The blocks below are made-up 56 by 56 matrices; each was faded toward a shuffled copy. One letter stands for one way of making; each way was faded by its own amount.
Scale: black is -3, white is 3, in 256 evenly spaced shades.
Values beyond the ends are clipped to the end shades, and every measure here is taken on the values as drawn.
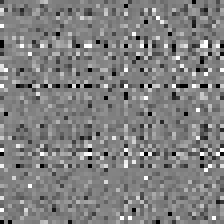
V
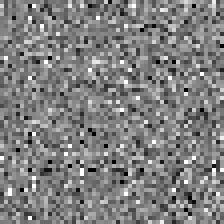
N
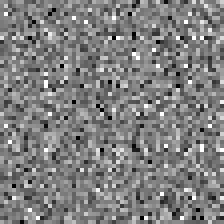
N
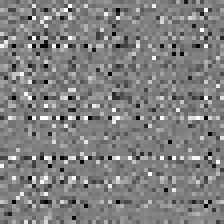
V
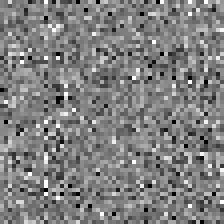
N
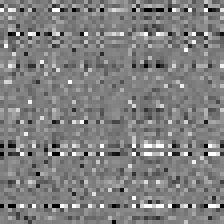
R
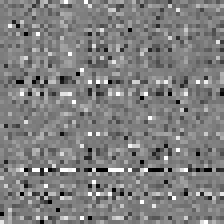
V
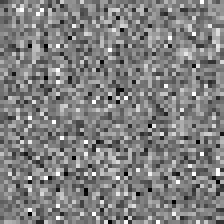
N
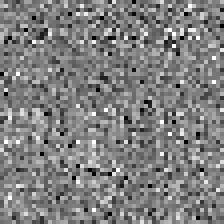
N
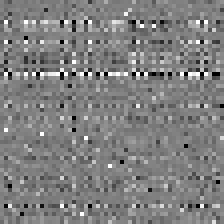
R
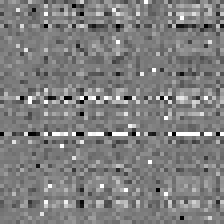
R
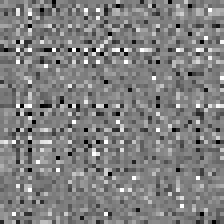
V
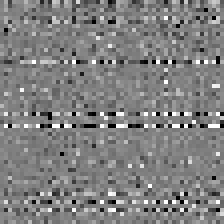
R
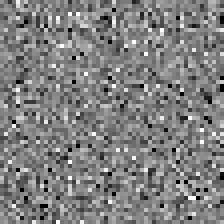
N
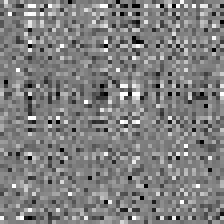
V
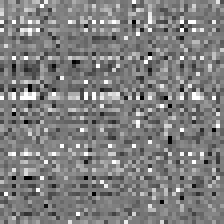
V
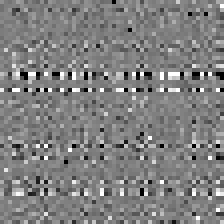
R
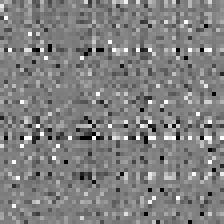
V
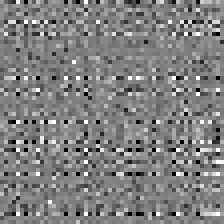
R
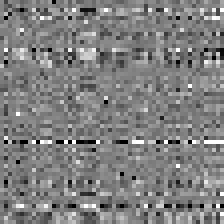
R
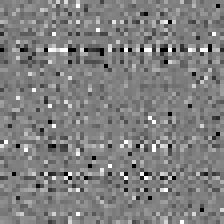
V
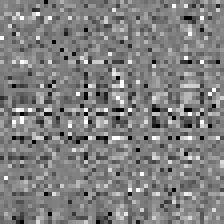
V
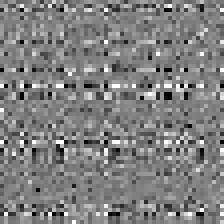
R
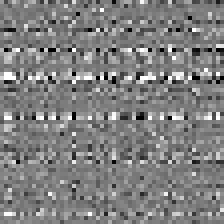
R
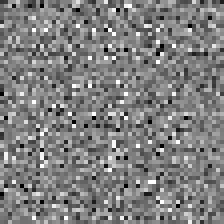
N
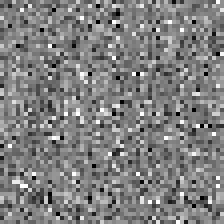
N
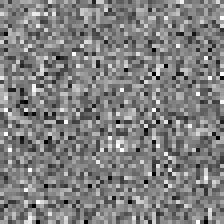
N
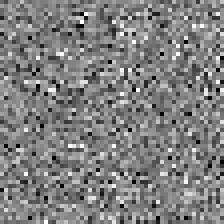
N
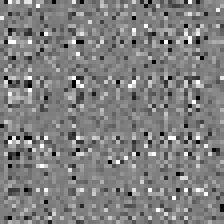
V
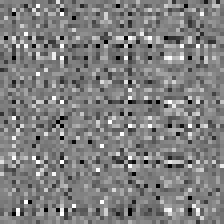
V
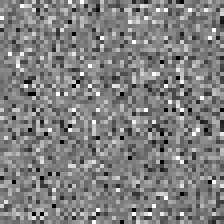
N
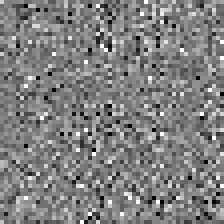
N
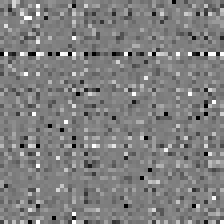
V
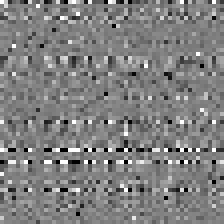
R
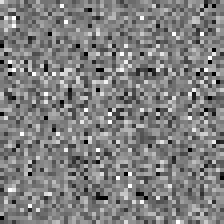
N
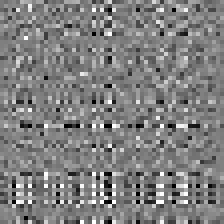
R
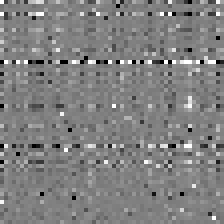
R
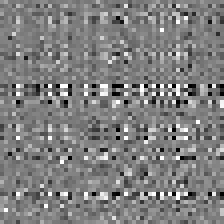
R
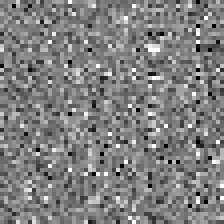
N
